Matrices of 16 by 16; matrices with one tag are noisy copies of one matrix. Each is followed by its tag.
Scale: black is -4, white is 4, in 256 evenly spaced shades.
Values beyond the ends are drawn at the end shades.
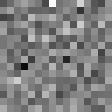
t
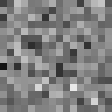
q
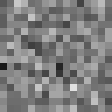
q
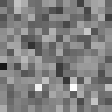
q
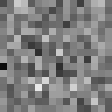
q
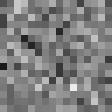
q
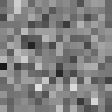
q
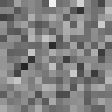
t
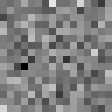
t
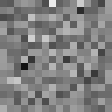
t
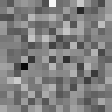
t
